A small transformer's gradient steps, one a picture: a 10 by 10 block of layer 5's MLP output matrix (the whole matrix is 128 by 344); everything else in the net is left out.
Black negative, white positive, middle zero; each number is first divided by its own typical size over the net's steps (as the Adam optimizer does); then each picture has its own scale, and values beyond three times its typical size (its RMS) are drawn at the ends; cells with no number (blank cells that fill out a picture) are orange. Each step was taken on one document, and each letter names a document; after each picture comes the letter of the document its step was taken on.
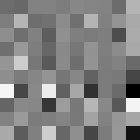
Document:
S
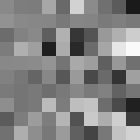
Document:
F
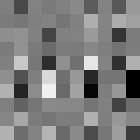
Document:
S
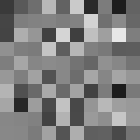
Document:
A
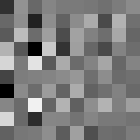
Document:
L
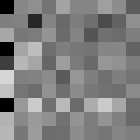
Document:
L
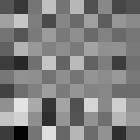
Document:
A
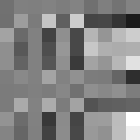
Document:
F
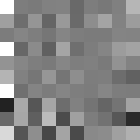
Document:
L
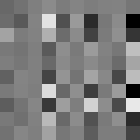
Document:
S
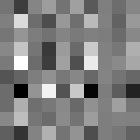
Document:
S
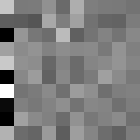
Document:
L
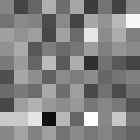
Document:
A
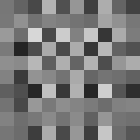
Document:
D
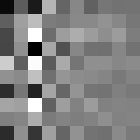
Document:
L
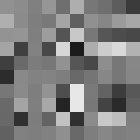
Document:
F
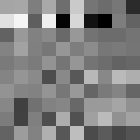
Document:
A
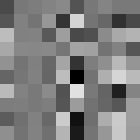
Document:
F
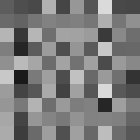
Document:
D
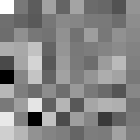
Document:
L
